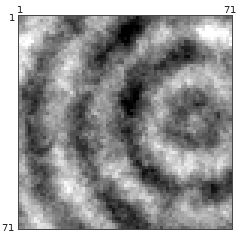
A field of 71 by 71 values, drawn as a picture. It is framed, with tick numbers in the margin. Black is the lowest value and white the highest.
Rings spread out from the middle right. The values follow a bell shape. There is no overall slope. The ninth with the lowest average is the top middle.
